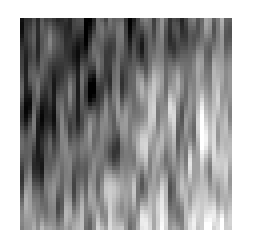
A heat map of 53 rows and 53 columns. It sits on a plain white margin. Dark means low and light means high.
There is an overall slope up to the bottom right. The ninth with the lowest average is the top left. The grain runs up and down. The bottom right is the ninth with the highest average.
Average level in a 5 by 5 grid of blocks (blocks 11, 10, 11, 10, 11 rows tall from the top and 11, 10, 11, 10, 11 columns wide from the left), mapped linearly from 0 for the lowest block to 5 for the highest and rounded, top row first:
0 0 1 1 2 | 0 0 2 3 3 | 0 1 3 3 4 | 1 2 3 3 4 | 2 3 4 4 5
